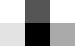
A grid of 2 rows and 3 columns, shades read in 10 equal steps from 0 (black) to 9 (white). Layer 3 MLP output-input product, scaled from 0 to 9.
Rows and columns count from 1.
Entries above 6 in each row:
2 1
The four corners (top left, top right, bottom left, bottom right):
9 9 8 6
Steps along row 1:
down up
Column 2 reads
3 0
